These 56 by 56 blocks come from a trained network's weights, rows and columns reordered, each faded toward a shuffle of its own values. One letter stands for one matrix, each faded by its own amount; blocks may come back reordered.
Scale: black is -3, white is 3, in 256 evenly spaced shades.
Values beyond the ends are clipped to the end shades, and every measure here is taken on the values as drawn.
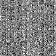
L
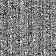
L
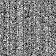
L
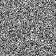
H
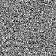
H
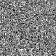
H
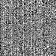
L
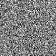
H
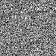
H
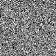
H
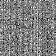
L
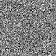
H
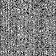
L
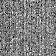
L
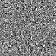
H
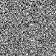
H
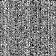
L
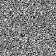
H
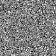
H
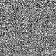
H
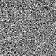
H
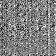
L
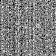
L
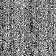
L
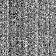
L
